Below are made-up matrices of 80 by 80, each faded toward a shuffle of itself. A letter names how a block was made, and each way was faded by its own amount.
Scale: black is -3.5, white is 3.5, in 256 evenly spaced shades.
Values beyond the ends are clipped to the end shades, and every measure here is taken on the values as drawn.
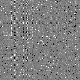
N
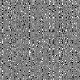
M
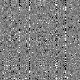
M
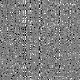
M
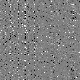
N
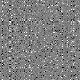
N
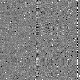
M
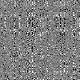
M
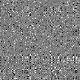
N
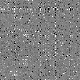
N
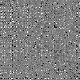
N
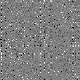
N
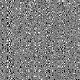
M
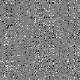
N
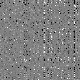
N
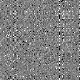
M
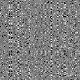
M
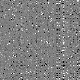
N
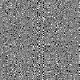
M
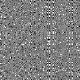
M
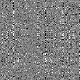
M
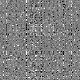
M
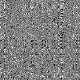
M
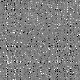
N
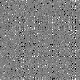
N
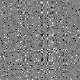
N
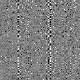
M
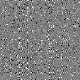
N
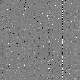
N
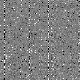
M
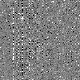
M
